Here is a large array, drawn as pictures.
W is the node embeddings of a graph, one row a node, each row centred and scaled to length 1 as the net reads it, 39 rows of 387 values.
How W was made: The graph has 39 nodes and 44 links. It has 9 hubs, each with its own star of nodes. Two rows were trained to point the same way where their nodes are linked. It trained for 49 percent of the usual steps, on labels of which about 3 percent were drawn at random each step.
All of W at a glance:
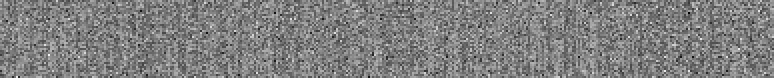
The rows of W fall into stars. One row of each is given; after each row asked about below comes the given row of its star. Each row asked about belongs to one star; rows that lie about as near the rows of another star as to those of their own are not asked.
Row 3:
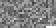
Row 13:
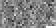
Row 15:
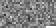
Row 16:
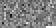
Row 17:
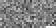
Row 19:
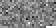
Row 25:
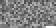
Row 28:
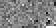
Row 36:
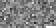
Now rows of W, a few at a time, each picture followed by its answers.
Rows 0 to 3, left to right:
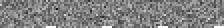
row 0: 36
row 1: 16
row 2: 16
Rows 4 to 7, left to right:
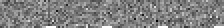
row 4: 17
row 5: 28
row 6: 25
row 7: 3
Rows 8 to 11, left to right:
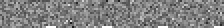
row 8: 16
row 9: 13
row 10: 3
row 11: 17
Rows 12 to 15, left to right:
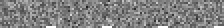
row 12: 19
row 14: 17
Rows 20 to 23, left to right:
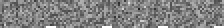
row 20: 15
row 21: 3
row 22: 17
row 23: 13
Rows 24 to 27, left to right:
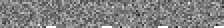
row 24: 36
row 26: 3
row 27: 28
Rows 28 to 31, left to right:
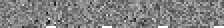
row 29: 13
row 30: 3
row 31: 28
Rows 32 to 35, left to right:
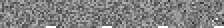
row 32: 15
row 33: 17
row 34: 36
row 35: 15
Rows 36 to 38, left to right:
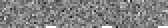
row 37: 25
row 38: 19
